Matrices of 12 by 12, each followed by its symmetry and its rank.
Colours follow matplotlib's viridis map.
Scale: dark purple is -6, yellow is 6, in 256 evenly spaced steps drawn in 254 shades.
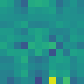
neither, rank two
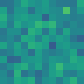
neither, full rank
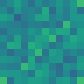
symmetric, full rank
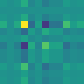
symmetric, rank one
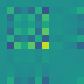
symmetric, rank one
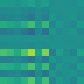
neither, rank one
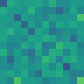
symmetric, full rank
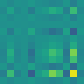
symmetric, rank one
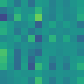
neither, rank two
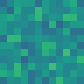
symmetric, full rank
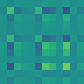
symmetric, rank one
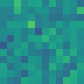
neither, full rank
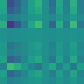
neither, rank one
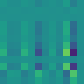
neither, rank one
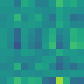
neither, rank two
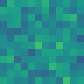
neither, full rank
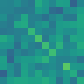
symmetric, full rank
